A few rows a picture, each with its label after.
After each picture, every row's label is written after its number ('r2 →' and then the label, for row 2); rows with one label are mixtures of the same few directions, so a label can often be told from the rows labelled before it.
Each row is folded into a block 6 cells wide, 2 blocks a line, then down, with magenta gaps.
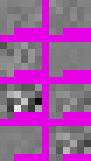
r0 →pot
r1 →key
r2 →key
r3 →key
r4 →pot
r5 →pot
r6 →pot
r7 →pot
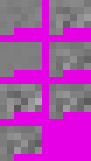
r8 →pot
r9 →pot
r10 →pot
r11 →pot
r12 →pot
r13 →pot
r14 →pot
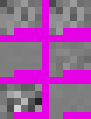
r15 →key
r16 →key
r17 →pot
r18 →pot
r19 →pot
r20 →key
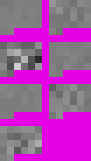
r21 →key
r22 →key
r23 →pot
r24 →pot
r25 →key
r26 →key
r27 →pot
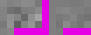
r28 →pot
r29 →pot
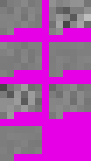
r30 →key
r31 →pot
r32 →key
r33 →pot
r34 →key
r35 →key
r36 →pot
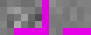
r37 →pot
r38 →key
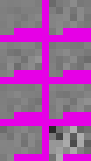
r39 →pot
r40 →key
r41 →pot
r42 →pot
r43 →pot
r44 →pot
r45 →key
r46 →key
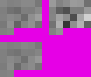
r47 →pot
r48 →pot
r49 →pot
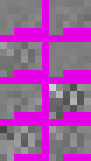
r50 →pot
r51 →pot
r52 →key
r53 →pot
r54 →pot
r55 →key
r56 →key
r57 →key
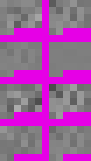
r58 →pot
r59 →key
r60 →key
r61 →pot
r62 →pot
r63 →key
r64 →key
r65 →key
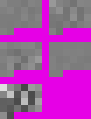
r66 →key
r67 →key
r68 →pot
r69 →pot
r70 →key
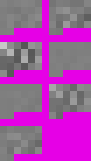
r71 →pot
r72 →pot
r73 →key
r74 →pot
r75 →pot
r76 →key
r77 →pot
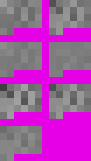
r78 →key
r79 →key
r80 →key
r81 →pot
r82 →key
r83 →key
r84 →key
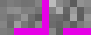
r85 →pot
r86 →key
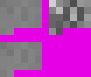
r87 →key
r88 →key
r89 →key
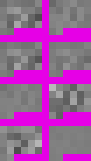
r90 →pot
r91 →key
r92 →pot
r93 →pot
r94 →key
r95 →key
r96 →pot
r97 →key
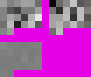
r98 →pot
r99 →key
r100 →key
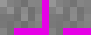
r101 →key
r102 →key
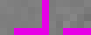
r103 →key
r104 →pot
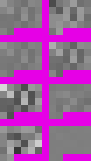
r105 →key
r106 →key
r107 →key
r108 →key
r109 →key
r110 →pot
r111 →pot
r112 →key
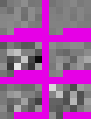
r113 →key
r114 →key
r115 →pot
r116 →pot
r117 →pot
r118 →key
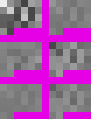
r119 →key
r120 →key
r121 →pot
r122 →key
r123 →key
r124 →key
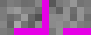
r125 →pot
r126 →key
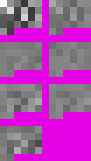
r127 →key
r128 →key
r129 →pot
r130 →key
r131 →pot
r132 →pot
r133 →pot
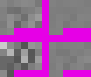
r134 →pot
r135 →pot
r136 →key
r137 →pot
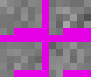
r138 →key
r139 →pot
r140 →pot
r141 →key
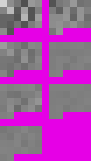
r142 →key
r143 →key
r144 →key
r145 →pot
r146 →pot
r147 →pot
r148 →key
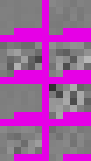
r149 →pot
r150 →key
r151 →pot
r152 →pot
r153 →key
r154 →key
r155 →pot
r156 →key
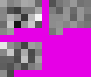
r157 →pot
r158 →key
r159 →key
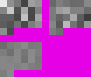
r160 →key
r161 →pot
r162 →key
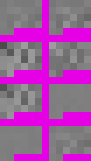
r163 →pot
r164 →pot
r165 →key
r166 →key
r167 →key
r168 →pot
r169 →pot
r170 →pot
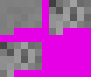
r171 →pot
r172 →key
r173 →key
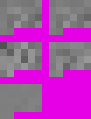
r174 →pot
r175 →pot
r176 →key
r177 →pot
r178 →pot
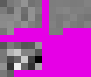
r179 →key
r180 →pot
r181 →pot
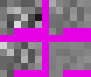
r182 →pot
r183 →key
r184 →key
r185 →pot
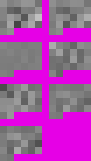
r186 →pot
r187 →pot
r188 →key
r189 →key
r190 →key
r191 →pot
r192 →pot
